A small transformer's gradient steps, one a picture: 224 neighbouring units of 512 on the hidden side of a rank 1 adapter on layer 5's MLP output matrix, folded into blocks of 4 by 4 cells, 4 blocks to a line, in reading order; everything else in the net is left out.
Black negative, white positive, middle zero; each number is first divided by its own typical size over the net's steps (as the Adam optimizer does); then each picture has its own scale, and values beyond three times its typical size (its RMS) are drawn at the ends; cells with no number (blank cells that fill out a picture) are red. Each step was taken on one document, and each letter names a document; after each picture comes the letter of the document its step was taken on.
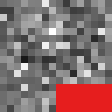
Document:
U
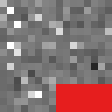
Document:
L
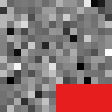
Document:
U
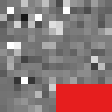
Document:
L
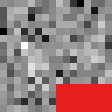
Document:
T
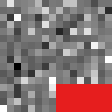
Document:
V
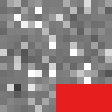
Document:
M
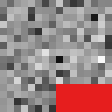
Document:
T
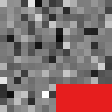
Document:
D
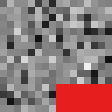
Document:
D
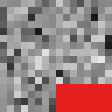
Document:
T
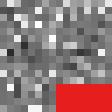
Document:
U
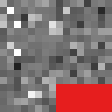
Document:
L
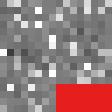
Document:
M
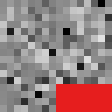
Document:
U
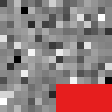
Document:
D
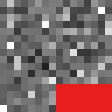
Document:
V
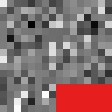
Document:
D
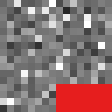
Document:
D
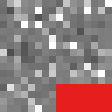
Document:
M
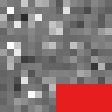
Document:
L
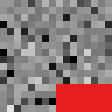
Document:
T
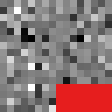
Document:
T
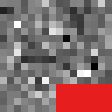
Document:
U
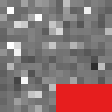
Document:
L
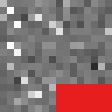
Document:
L
